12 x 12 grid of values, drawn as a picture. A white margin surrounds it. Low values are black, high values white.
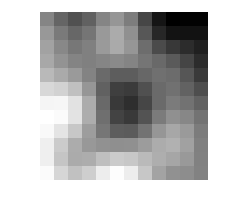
Ninth with the lowest average: top right. Slope: up to the bottom left. Mirror symmetry: none. Lone odd cells: none. Stripes: none.
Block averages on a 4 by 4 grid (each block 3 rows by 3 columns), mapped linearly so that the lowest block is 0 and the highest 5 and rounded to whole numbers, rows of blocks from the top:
2 3 2 0
4 2 2 1
5 2 2 3
4 4 4 3
